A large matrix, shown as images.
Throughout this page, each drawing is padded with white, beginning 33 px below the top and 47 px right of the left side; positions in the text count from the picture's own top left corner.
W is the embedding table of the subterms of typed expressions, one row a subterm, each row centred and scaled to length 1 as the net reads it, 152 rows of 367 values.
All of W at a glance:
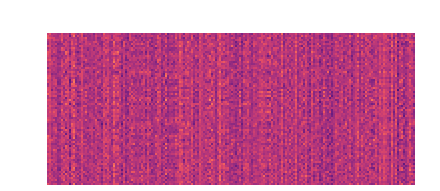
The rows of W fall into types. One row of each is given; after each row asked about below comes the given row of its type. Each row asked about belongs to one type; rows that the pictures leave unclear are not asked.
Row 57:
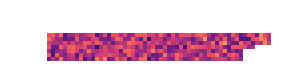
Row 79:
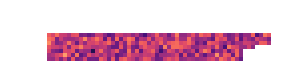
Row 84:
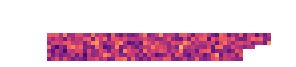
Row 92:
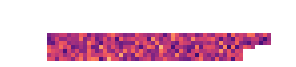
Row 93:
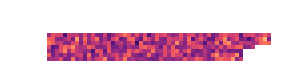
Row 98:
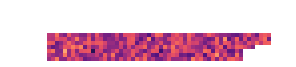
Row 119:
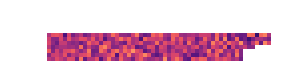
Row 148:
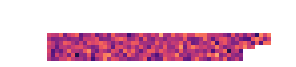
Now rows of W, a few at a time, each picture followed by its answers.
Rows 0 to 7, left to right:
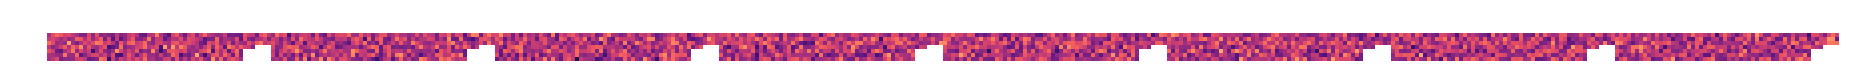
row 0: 98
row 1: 93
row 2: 93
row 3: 84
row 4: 79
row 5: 119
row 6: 79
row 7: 98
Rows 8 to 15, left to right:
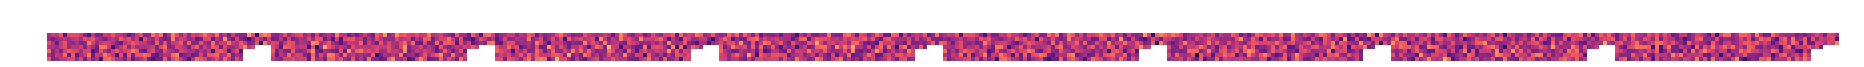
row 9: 148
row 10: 92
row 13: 57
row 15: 98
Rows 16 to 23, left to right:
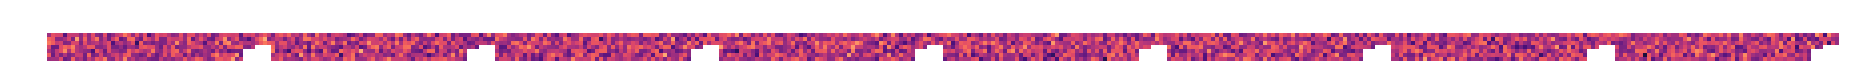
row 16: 93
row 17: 119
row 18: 57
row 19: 79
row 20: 98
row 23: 57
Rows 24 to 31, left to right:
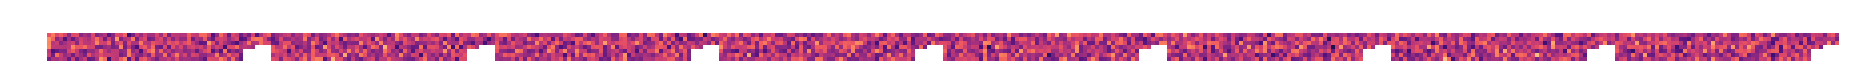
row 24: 79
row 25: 92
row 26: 79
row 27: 79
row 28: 148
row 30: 93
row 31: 98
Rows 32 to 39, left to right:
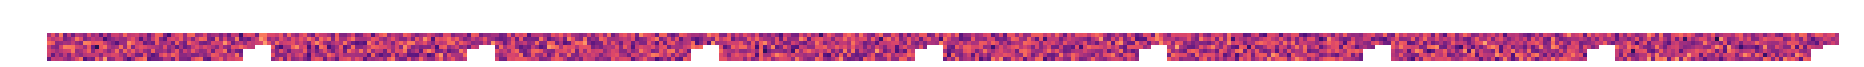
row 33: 84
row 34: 148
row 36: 57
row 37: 119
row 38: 93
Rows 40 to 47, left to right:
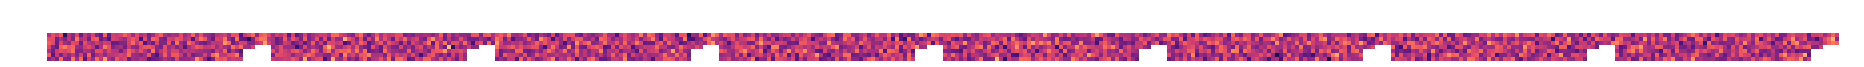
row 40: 93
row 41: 119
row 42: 79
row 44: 57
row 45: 84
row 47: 93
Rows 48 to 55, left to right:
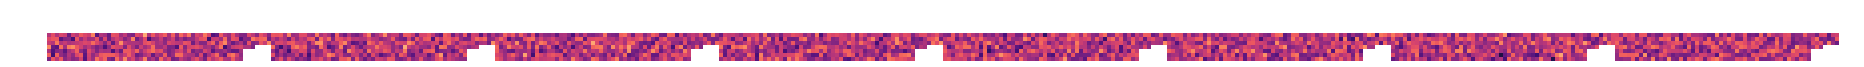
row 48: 57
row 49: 84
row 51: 93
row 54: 84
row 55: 79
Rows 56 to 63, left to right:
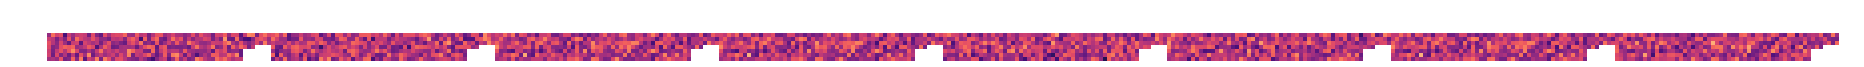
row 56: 93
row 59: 79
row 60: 98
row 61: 79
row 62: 79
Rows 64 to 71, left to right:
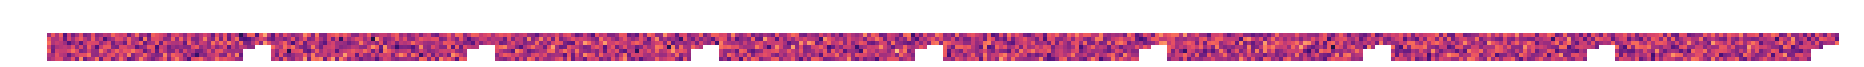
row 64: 119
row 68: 148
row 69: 79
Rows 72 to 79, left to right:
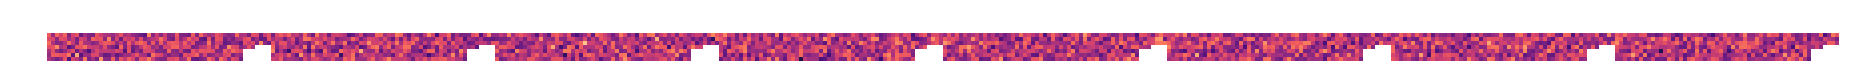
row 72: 79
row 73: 119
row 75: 93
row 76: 98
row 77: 79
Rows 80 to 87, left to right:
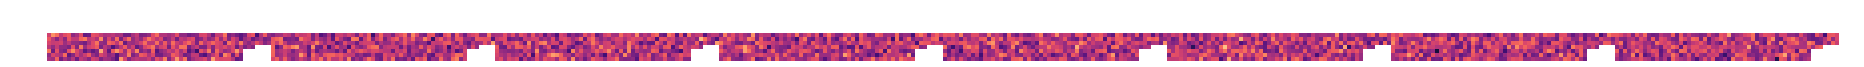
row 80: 119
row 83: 98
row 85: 119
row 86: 79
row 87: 148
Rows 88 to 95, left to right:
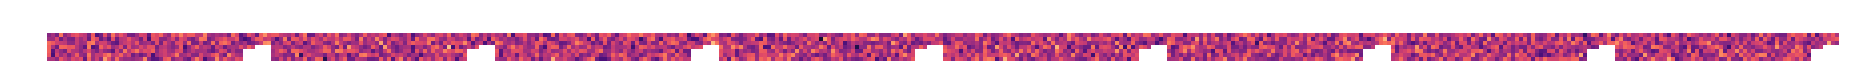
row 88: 148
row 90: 148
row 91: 92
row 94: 119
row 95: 93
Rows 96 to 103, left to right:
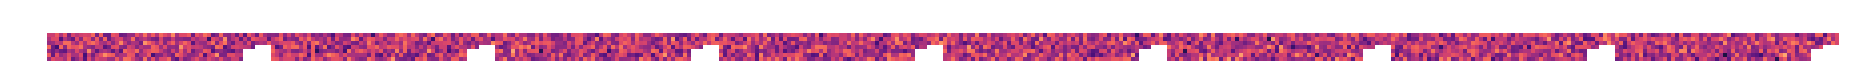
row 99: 93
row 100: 119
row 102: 57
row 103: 84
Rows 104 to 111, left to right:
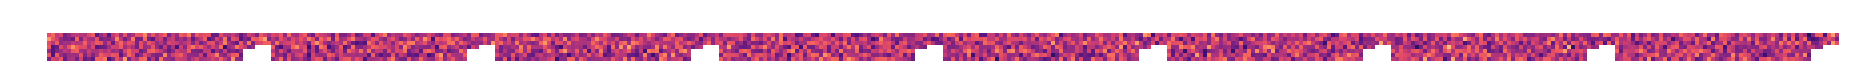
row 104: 57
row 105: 84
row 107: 119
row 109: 93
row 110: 119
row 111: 119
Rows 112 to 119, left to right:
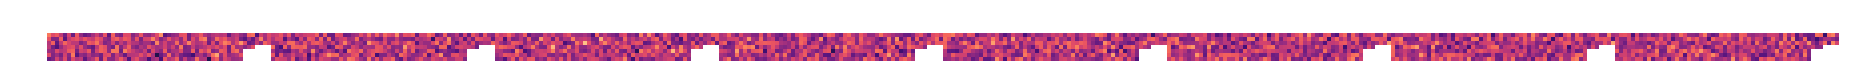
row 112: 84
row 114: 79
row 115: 98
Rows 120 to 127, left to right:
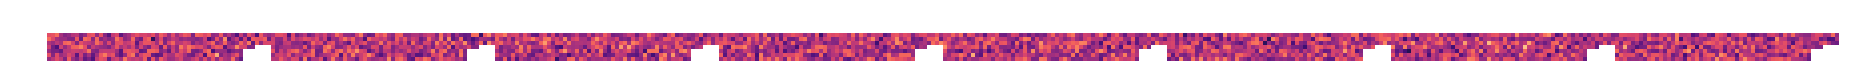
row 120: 57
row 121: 119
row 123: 93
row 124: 79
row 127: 119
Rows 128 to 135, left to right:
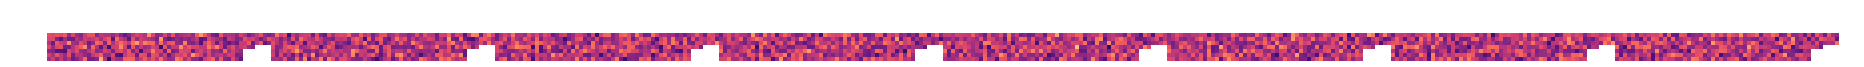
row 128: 57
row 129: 93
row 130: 98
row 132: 148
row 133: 92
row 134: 93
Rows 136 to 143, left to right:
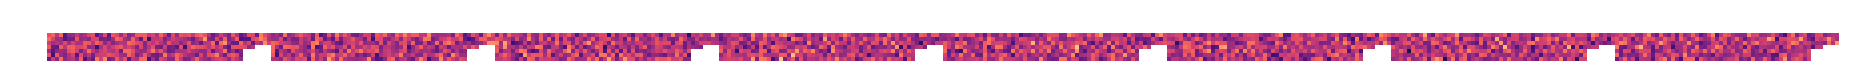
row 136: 57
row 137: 148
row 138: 119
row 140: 148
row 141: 98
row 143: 84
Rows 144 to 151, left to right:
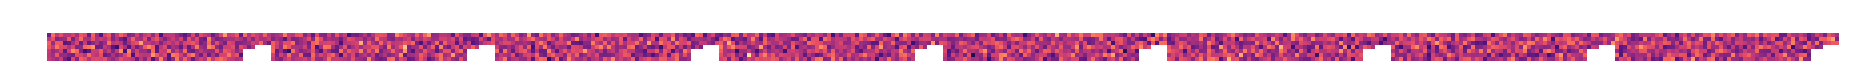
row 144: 93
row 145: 148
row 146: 119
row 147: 92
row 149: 92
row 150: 84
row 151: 57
